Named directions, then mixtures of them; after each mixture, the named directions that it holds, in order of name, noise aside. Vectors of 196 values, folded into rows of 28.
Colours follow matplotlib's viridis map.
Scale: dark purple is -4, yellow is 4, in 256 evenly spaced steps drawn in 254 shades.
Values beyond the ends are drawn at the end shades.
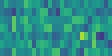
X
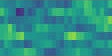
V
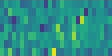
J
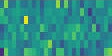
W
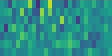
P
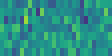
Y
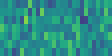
Y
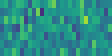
Y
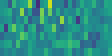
P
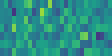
P, X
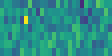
W, Y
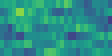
V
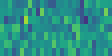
Y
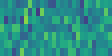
Y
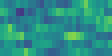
V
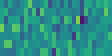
J, Y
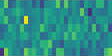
W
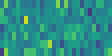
W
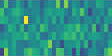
W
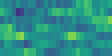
V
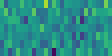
J, X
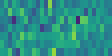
J, P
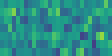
X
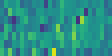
J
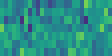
V, Y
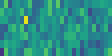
P, W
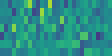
P, X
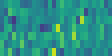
J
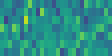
X, Y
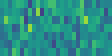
Y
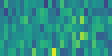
J, X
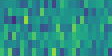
J, Y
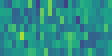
P, V
